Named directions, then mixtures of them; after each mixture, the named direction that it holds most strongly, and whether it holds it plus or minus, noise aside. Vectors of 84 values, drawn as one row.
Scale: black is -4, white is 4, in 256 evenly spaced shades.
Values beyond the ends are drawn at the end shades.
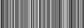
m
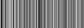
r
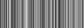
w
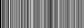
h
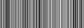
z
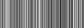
z, minus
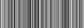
m, minus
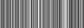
m, plus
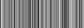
m, minus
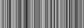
w, minus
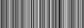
m, plus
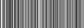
r, minus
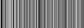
r, plus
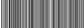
h, minus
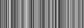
w, plus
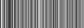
r, minus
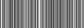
r, minus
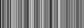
h, plus
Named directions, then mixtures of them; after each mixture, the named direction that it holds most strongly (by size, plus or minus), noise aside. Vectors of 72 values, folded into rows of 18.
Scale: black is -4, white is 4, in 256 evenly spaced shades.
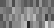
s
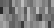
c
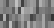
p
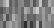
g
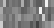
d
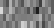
g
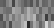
s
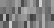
p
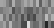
s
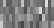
d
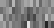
s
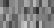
g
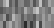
g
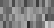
s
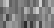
g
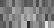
s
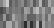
g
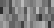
c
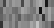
d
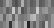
p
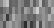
g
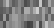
g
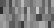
c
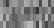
g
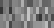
c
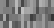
p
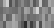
g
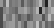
d
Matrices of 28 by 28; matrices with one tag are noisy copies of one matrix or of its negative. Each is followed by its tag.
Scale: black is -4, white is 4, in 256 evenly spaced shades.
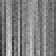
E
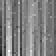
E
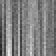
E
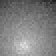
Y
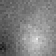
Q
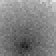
Y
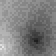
Q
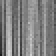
E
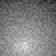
Y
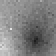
Q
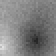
Q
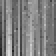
E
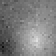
Q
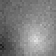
Q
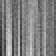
E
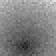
Y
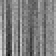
E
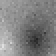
Q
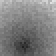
Y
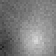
Q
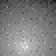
Y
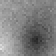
Q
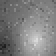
Q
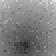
Y
